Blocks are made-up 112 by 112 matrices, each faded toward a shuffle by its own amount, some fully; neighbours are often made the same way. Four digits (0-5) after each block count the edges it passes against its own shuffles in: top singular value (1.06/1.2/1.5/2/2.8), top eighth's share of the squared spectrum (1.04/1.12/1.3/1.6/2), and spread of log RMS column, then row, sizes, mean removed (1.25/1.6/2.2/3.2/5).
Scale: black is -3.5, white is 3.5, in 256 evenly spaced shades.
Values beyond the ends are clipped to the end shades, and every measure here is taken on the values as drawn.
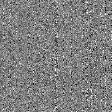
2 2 4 0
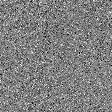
0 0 1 0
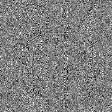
1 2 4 0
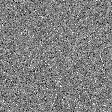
0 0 0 0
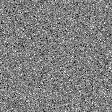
0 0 0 0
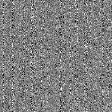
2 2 4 0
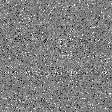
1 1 0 2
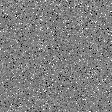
0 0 0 0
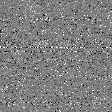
2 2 0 2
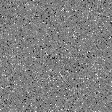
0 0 0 0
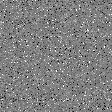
0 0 0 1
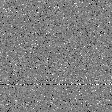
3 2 0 2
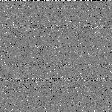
3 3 0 3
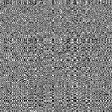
5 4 3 4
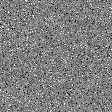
0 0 0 0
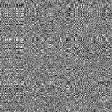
5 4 3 3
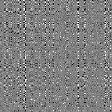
5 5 4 3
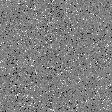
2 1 0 0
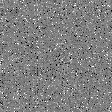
2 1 0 0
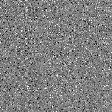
4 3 1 1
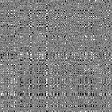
5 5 4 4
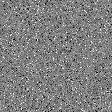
3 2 0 0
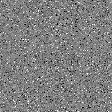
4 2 1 1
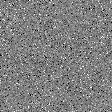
2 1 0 0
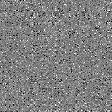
4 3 2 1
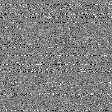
2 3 0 4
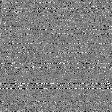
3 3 0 4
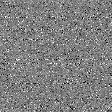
1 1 0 3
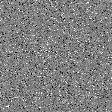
0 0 0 1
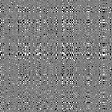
5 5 4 4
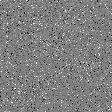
2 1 0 0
